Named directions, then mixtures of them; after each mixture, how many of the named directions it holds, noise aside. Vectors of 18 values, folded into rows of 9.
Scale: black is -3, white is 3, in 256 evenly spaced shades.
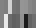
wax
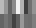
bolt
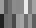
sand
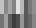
two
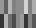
two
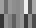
two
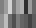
three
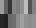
two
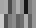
three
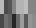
two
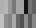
two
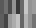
three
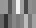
two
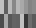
three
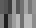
three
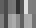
three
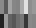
two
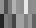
one
